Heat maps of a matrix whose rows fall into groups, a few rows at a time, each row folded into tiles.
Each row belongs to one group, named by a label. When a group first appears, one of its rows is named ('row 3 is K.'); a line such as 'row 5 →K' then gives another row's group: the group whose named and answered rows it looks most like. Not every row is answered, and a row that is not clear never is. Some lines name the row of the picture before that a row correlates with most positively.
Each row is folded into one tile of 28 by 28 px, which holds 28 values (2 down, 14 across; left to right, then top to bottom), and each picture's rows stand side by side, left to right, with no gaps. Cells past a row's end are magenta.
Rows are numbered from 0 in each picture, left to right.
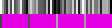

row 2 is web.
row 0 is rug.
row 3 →rug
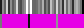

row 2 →rug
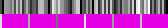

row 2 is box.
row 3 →box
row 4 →web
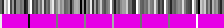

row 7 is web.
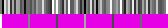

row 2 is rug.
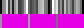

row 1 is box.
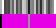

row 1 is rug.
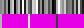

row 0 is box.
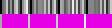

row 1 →web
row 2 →web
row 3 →web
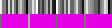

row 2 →rug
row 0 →rug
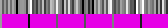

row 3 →web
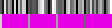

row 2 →box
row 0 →rug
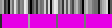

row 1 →web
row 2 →rug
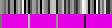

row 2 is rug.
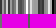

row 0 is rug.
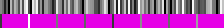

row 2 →rug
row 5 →box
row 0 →web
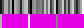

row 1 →web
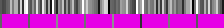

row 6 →box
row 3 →box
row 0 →web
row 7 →rug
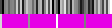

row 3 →web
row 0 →web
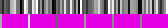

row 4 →rug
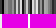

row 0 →web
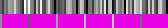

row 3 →web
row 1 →rug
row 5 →rug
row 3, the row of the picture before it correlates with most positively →0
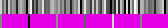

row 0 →rug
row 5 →box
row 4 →rug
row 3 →rug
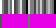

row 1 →rug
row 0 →rug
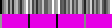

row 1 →web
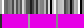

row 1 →web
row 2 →box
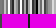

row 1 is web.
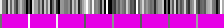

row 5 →box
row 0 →rug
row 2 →web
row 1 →web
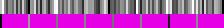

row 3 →box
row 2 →rug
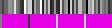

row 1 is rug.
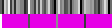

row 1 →rug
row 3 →box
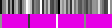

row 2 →web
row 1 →rug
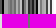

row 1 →web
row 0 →web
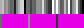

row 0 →box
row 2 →rug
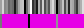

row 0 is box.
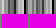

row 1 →box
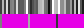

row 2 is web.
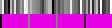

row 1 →box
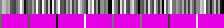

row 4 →rug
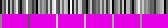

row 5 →box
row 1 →web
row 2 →rug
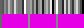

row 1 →box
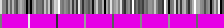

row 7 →box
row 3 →box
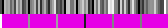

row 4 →rug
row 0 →web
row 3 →web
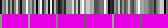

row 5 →box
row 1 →box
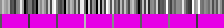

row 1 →web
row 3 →rug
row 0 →box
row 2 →web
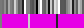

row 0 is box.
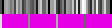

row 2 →web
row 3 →rug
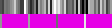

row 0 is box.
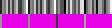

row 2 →web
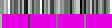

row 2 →box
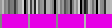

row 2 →box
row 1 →rug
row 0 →box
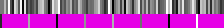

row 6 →web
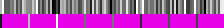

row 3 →rug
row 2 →web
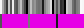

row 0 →rug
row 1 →box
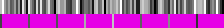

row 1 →rug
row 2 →box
